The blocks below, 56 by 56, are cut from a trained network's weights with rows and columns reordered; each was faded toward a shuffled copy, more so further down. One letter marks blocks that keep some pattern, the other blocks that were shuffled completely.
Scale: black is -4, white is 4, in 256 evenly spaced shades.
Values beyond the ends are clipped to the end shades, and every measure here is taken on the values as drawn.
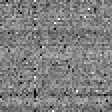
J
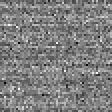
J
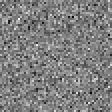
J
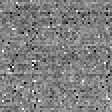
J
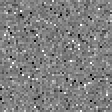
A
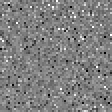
A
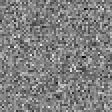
A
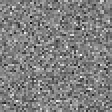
J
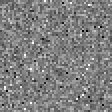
A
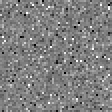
A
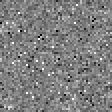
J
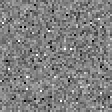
A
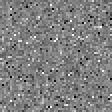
A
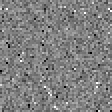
A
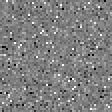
A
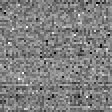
J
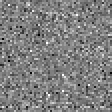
J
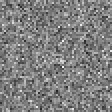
A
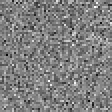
J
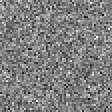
A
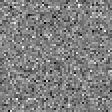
J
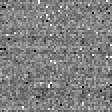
J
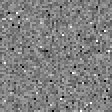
A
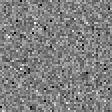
A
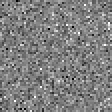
A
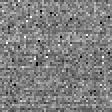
J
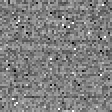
J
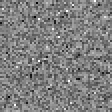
A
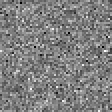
A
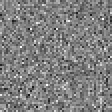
J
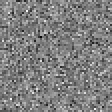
A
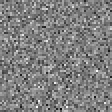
A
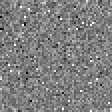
A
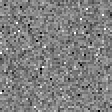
A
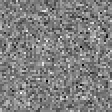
J
